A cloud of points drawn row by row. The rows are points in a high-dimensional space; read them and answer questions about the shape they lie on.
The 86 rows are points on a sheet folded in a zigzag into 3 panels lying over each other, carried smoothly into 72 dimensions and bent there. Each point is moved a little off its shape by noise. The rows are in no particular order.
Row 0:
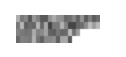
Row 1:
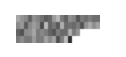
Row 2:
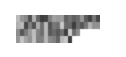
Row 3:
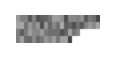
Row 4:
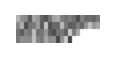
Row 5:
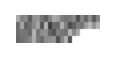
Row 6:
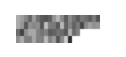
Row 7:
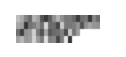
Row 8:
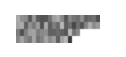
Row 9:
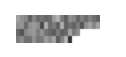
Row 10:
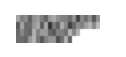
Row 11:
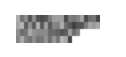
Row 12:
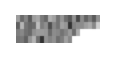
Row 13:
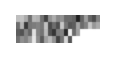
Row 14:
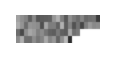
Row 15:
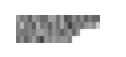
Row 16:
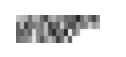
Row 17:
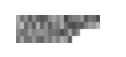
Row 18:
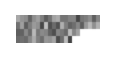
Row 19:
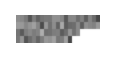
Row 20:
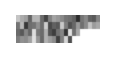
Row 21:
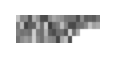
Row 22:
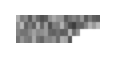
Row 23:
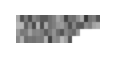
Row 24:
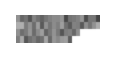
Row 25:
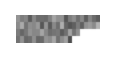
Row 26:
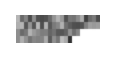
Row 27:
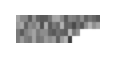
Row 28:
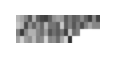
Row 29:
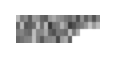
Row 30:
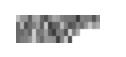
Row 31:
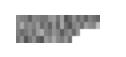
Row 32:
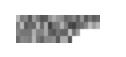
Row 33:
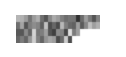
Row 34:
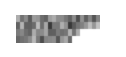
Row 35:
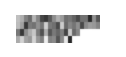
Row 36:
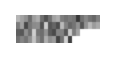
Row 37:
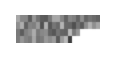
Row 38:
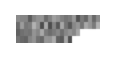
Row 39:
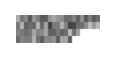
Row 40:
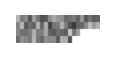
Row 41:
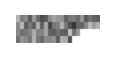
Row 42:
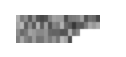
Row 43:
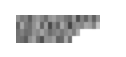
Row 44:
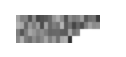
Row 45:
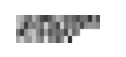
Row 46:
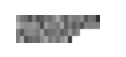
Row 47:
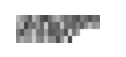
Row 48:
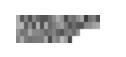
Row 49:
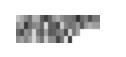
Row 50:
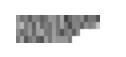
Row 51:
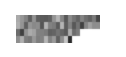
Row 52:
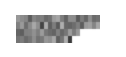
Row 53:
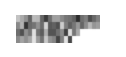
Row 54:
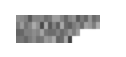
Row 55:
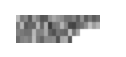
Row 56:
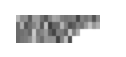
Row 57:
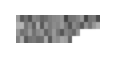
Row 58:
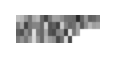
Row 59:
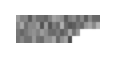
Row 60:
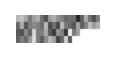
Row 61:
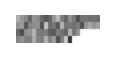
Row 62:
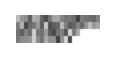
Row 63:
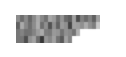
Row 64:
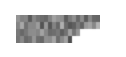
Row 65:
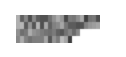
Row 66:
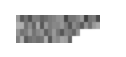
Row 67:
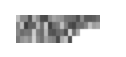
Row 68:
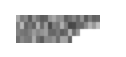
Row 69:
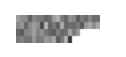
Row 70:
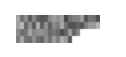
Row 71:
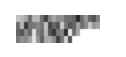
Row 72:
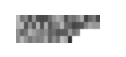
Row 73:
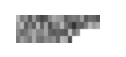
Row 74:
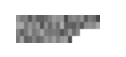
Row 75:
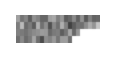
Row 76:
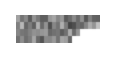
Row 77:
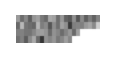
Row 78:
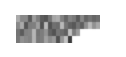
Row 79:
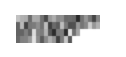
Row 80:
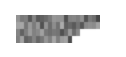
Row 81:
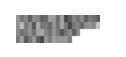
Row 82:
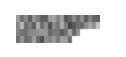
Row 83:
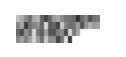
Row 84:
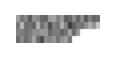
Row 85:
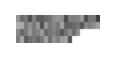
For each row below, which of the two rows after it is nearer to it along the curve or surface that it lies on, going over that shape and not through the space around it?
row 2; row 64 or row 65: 65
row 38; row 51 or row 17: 51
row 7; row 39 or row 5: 5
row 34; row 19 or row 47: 47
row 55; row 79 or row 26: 26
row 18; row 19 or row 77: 19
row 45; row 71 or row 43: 71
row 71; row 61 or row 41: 61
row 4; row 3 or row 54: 3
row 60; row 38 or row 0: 38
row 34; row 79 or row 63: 63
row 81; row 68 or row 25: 68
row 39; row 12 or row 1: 12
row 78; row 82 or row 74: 74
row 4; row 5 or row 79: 5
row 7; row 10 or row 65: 10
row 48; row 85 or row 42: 42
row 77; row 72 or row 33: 72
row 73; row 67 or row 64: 67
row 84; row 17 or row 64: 17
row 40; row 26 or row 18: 26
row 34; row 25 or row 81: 81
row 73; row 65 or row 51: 65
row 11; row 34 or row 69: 34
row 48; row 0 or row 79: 0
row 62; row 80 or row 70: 80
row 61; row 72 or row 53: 53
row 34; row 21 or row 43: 21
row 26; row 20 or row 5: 5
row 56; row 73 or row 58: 58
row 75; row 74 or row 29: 29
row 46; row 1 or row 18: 1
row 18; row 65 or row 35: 35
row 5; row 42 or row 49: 49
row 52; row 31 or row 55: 31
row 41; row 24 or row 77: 77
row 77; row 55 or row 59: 55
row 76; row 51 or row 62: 62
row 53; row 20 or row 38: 20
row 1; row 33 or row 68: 33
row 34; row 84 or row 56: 84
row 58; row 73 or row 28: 28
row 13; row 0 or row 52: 52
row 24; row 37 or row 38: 37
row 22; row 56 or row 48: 48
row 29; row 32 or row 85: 32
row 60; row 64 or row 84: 64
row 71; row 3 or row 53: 53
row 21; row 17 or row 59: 17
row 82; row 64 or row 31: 31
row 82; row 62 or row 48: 48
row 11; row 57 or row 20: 57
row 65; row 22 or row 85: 22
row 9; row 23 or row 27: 27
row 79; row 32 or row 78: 78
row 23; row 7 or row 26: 26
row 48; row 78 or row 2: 2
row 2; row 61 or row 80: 80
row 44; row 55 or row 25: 25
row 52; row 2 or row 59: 59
